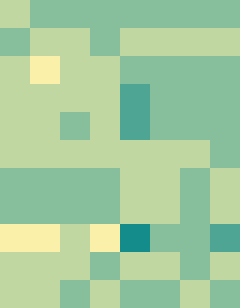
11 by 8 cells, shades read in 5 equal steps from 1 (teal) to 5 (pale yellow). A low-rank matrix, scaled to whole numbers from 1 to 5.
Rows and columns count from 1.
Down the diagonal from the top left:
4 4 4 4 2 4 3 4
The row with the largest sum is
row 6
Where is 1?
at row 9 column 5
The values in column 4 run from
3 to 5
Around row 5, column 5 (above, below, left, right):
2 4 4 3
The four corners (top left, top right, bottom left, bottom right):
4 3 4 3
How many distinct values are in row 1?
2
